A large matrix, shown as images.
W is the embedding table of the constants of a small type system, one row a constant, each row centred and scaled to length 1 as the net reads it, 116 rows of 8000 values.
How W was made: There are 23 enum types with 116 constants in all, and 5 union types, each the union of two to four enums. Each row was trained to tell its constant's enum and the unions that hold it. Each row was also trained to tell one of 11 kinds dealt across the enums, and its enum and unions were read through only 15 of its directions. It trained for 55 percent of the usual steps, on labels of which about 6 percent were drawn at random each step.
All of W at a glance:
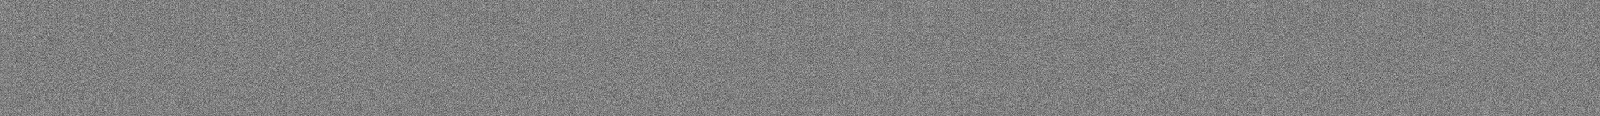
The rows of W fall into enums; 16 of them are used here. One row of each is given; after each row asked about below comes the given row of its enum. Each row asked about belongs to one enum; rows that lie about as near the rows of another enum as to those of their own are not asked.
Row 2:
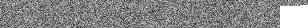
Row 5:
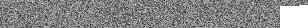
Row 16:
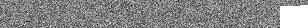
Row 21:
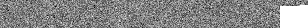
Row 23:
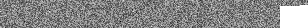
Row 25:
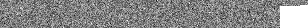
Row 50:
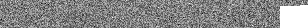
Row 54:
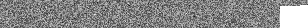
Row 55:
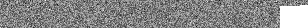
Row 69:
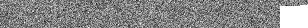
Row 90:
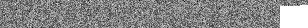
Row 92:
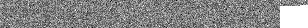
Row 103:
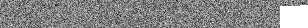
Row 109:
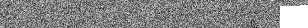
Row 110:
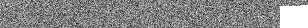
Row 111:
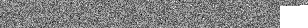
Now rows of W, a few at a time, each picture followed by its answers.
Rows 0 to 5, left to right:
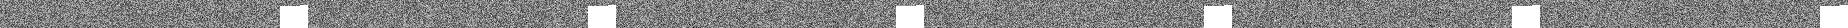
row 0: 16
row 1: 103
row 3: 90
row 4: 25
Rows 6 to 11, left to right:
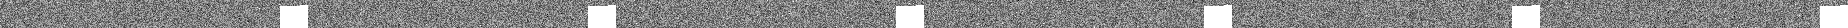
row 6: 23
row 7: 5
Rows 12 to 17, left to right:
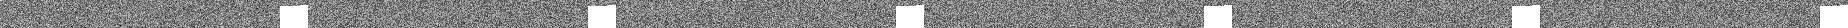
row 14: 50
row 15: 50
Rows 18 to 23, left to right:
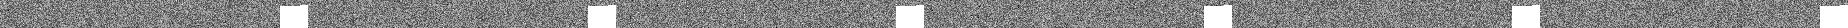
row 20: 109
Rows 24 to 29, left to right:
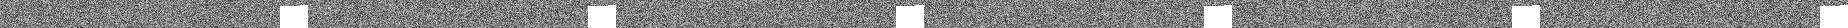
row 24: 21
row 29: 110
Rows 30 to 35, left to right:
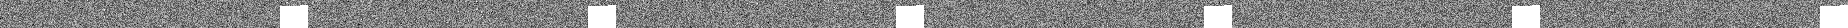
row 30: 5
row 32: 25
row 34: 109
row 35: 55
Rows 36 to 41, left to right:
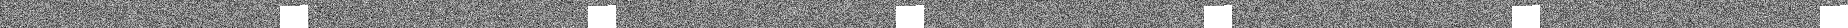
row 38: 54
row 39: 103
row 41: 92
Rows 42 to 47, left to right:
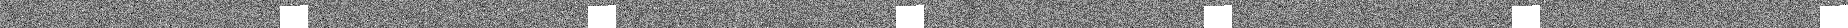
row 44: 92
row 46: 50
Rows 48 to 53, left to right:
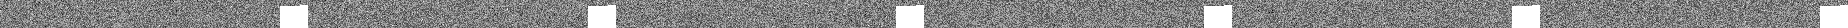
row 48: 92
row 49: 90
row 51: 5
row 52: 55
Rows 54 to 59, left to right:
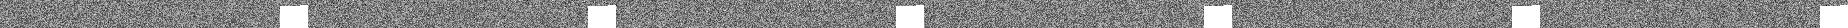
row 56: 109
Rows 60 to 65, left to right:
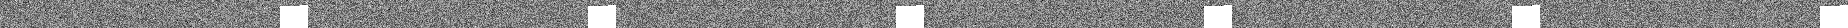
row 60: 54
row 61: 92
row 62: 103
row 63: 50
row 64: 69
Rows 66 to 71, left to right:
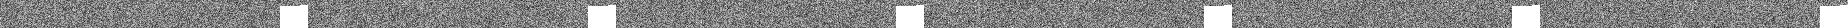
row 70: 54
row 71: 54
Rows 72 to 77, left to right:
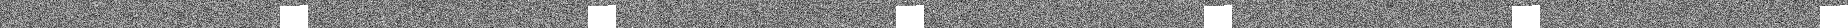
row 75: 50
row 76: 5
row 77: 23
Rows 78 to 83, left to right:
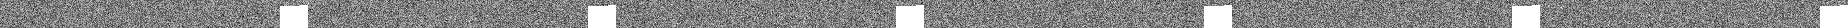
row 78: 16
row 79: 21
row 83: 92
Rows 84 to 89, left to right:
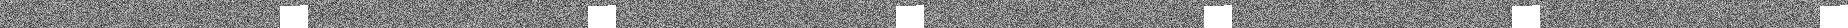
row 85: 111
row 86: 110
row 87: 54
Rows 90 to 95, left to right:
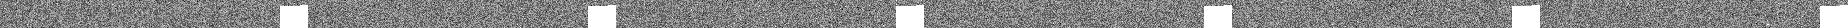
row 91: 111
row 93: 55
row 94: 23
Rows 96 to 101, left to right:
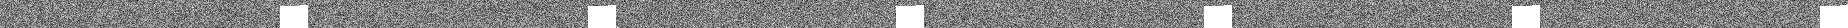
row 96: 2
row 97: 69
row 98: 23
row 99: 2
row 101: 103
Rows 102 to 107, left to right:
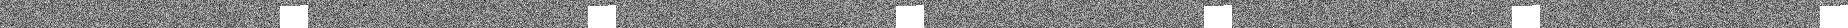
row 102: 103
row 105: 90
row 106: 25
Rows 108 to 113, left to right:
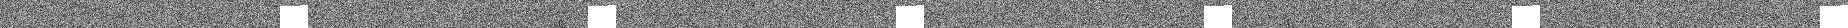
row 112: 2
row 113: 25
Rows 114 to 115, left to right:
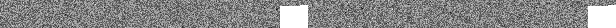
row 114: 5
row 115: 25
